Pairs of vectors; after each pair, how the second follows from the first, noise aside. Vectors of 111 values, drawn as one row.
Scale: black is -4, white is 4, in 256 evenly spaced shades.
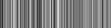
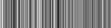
negated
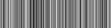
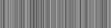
shrunk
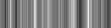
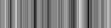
negated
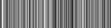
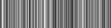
copied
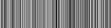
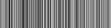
wrapped around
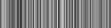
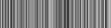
wrapped around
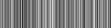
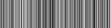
negated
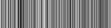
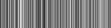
negated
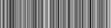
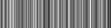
negated
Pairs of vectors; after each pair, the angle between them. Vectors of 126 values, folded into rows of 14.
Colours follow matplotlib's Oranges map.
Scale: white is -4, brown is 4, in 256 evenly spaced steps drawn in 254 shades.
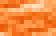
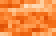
nearly parallel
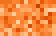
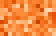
partly aligned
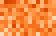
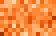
nearly opposite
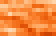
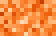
orthogonal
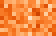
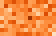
nearly opposite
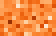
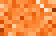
orthogonal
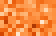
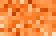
partly opposed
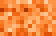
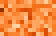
partly aligned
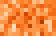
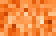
nearly opposite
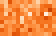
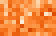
nearly parallel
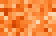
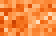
nearly parallel
